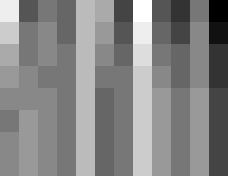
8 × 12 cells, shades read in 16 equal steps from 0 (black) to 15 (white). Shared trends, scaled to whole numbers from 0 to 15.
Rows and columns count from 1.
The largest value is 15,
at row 1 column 8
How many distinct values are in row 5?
7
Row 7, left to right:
8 9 8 7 11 6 7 12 9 7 9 4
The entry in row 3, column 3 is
8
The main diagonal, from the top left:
14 7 8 7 11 6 7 12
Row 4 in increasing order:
3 6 7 7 7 7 8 8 8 9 11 12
